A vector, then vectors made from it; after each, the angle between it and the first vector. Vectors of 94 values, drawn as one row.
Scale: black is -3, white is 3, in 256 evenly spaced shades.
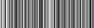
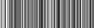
nearly parallel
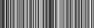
nearly opposite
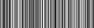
orthogonal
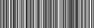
partly opposed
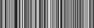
partly aligned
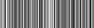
nearly parallel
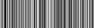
partly aligned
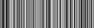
partly opposed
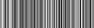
partly aligned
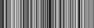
partly opposed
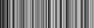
partly opposed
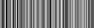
partly opposed
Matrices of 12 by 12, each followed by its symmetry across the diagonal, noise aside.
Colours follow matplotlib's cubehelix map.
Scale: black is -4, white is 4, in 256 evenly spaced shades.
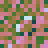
symmetric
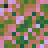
symmetric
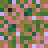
symmetric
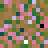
antisymmetric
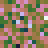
antisymmetric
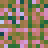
antisymmetric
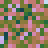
neither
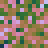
antisymmetric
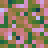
antisymmetric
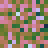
neither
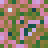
symmetric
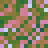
symmetric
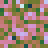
neither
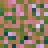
antisymmetric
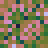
symmetric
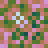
symmetric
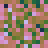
neither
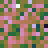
neither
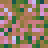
neither
